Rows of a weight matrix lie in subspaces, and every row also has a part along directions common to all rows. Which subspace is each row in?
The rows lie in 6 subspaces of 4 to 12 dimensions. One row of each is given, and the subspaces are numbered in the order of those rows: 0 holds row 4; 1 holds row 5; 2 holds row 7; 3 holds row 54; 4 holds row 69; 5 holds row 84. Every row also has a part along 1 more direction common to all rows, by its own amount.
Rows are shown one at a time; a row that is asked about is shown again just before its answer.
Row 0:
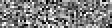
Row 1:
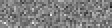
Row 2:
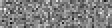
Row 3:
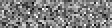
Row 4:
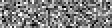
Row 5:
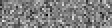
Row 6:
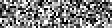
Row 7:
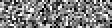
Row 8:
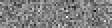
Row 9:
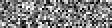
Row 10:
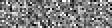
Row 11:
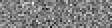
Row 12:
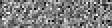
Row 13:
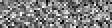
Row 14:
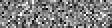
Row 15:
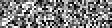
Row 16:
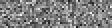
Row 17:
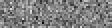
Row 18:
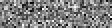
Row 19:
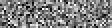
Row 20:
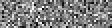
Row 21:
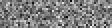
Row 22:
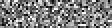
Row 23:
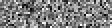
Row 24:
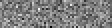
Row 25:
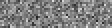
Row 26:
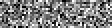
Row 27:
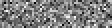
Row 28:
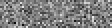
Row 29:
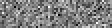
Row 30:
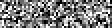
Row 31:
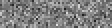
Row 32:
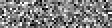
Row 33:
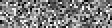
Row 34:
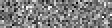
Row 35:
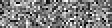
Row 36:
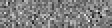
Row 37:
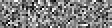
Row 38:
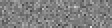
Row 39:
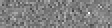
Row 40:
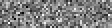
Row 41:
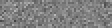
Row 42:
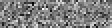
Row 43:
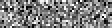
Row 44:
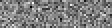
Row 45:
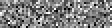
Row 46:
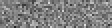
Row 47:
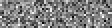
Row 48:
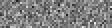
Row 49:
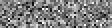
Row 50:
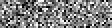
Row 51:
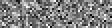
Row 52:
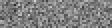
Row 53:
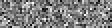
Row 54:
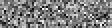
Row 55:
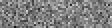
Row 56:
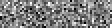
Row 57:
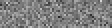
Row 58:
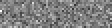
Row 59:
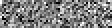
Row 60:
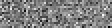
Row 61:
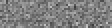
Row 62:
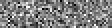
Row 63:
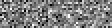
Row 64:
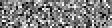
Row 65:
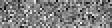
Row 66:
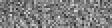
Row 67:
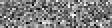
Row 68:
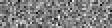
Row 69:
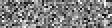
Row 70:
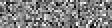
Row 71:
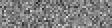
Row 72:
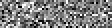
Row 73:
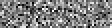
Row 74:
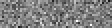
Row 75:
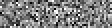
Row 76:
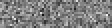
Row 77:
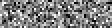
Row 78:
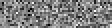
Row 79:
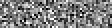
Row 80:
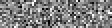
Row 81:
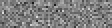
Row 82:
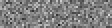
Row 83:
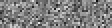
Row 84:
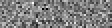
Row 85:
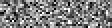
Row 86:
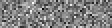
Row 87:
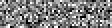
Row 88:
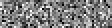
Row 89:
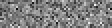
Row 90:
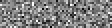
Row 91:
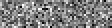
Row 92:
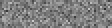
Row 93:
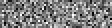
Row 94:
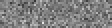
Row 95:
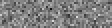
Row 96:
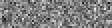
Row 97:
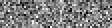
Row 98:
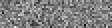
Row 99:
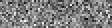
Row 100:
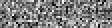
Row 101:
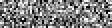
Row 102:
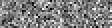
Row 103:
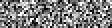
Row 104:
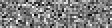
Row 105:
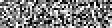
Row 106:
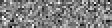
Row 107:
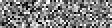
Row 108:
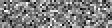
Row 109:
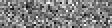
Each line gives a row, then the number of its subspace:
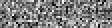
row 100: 5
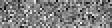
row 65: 5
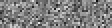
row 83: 5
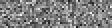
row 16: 3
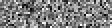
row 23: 2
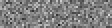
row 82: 1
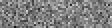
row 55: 4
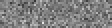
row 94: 4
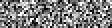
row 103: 3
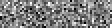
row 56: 5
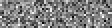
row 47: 1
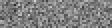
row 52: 4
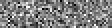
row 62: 3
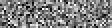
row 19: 3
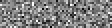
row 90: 3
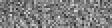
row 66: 5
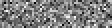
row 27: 0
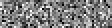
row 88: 1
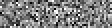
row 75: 5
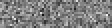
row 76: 2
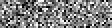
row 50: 2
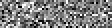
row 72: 5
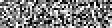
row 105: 3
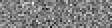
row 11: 3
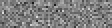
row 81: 2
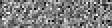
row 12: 0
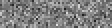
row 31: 5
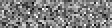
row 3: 3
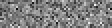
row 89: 5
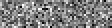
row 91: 1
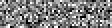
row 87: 5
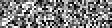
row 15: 0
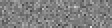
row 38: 1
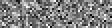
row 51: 5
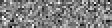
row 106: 0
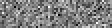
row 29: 2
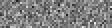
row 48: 5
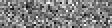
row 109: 4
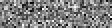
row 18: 1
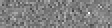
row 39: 2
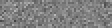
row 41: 4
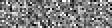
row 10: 5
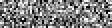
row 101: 4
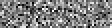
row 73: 5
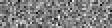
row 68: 5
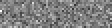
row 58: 3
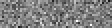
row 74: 5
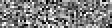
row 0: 2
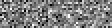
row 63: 0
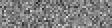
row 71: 1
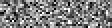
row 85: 5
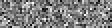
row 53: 0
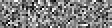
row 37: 5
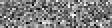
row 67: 3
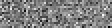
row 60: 0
